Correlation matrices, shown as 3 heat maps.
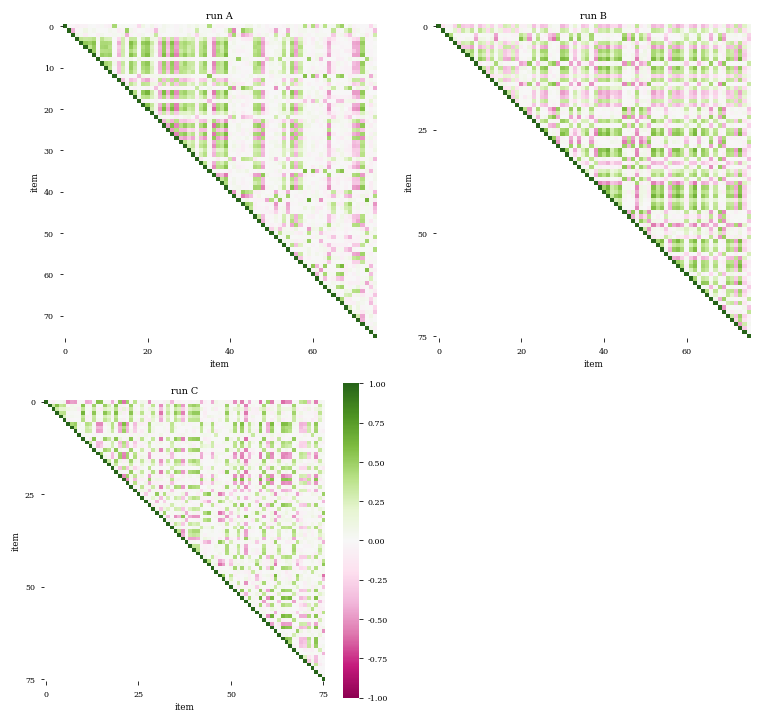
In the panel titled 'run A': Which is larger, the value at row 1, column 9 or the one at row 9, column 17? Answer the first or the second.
the second
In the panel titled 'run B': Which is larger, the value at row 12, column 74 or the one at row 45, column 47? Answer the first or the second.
the second
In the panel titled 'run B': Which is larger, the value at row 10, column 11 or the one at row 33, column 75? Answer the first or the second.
the first
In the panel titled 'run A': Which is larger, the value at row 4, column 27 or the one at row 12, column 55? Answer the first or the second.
the second
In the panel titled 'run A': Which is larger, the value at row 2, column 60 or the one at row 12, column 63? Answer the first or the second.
the second
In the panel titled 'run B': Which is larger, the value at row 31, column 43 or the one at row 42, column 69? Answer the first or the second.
the first
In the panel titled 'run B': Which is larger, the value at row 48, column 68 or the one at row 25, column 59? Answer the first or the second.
the second
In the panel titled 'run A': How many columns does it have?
76
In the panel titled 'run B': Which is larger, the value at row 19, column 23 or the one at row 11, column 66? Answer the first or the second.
the second
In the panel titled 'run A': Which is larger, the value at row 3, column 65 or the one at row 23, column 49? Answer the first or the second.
the second
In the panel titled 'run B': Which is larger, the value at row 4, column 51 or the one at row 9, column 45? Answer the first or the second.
the first
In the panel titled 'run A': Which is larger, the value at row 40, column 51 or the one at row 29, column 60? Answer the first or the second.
the second
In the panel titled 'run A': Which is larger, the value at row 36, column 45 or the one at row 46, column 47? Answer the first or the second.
the second
